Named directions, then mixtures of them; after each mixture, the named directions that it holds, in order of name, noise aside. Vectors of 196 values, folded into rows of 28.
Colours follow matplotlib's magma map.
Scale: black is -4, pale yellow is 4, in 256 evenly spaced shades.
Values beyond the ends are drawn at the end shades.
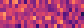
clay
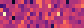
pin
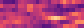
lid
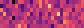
clay, pin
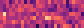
clay, lid, pin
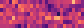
clay, lid, pin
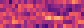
clay, lid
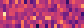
clay, pin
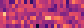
clay, lid, pin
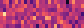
clay, pin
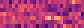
clay, lid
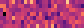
clay, pin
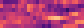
lid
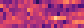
lid, pin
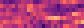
lid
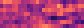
lid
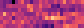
lid, pin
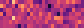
clay, lid, pin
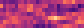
lid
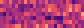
clay, lid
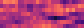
lid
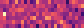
clay, pin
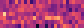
clay, lid, pin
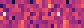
pin
